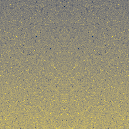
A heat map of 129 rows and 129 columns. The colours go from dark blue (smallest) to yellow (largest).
The values follow a bell shape. The left and right halves mirror each other. The texture is fine-grained noise. Values rise toward the bottom. No regular stripes run through it.
